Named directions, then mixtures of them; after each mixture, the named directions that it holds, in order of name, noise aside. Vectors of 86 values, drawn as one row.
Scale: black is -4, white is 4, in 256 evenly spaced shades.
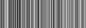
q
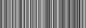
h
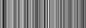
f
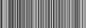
f, h, q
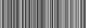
h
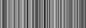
f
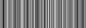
f, q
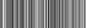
f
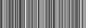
f, h, q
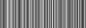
f, h, q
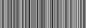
h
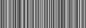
f, h, q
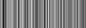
f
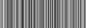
f, h, q
